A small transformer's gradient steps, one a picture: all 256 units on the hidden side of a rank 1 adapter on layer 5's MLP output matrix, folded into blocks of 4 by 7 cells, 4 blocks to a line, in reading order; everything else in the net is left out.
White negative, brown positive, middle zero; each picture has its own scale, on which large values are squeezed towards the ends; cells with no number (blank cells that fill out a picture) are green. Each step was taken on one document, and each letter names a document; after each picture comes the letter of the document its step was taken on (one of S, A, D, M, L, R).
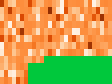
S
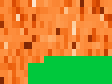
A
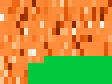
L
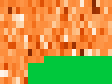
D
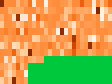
A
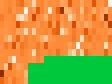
L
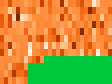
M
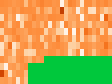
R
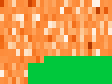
D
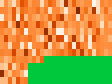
S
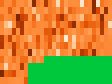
D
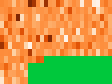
D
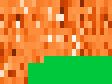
S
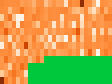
D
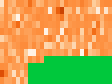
M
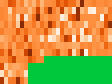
R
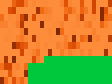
L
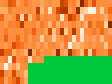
R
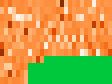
M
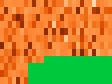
D
